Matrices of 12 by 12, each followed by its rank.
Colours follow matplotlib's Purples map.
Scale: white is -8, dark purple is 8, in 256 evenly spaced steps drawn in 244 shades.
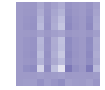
one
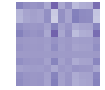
one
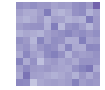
full rank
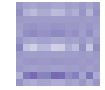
one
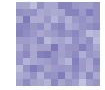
full rank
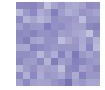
full rank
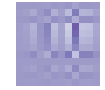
one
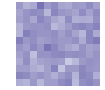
full rank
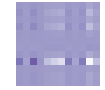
one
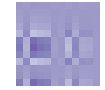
one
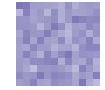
full rank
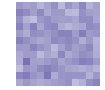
full rank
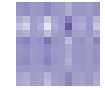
one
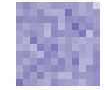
full rank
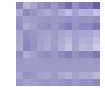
one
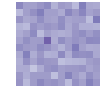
full rank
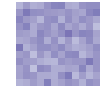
full rank
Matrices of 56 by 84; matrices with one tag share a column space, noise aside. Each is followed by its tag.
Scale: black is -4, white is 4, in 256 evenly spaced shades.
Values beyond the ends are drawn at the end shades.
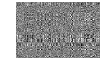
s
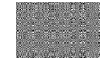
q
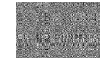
s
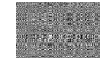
s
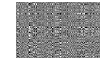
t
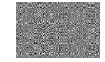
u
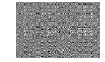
t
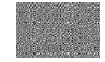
u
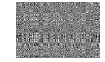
s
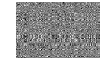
s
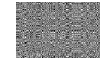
q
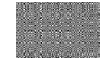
q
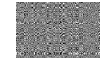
u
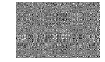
s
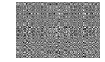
t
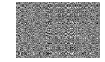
u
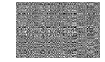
t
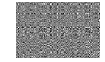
t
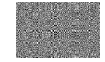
q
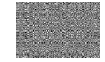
q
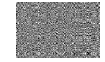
u
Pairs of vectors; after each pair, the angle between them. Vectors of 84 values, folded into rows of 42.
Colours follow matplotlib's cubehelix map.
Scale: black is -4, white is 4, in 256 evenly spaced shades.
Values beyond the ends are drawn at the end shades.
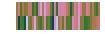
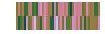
nearly parallel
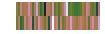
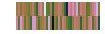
nearly opposite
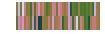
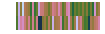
nearly parallel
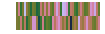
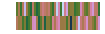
nearly parallel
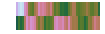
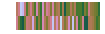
partly aligned
